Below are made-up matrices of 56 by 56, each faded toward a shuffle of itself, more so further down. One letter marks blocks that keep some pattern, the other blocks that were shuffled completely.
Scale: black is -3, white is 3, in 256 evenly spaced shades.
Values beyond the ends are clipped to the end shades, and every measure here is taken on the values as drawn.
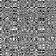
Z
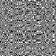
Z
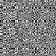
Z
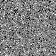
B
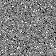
B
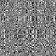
Z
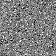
B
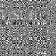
Z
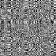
Z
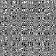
Z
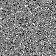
B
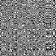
Z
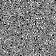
B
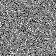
B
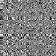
Z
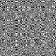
Z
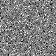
B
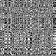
Z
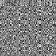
Z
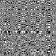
Z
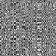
Z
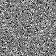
B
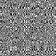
Z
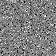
B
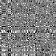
Z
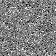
B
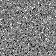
B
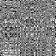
Z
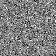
B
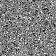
B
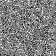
B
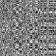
Z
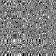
Z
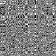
Z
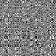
Z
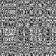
Z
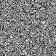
B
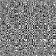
Z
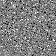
B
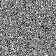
B
